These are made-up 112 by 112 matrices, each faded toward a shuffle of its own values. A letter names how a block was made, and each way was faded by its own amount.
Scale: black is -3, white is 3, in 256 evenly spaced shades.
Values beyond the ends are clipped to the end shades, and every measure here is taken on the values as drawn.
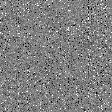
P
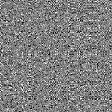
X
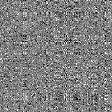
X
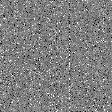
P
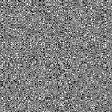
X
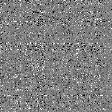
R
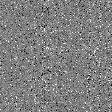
P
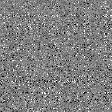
R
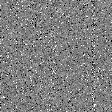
P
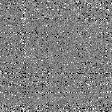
R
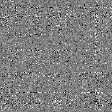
R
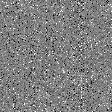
P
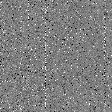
P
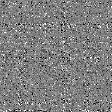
R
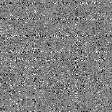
R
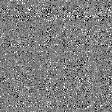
R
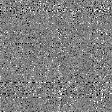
R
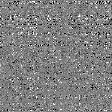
R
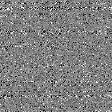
R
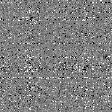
R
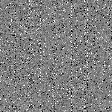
P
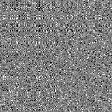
X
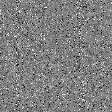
P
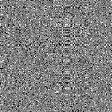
X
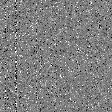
P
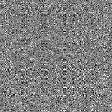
X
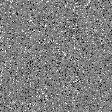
P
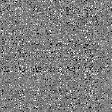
R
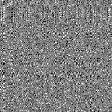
X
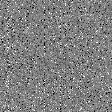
P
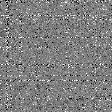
R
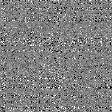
R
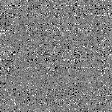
R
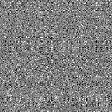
X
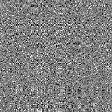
X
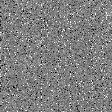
P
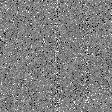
P
